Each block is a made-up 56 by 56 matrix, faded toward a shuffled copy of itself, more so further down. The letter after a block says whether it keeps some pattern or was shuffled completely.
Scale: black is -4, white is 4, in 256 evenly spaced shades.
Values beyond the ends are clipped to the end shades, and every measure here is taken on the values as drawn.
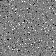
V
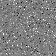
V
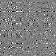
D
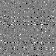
D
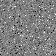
V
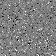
V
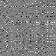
D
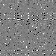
D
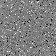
V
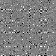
D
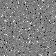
V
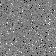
V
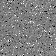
V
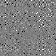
D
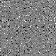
D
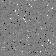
V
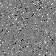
V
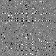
D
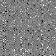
D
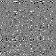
D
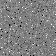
V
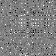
D
